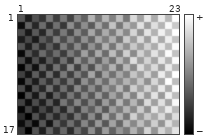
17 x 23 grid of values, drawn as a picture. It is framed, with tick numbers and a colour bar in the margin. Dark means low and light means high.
Slope: up to the right. Average level on the scale: 50%. Ninth with the lowest average: bottom left. Grain: checkered.
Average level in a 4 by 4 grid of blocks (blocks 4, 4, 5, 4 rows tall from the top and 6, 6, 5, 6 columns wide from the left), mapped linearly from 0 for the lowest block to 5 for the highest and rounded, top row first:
1 2 4 5 | 0 2 3 5 | 0 2 3 5 | 0 1 3 4
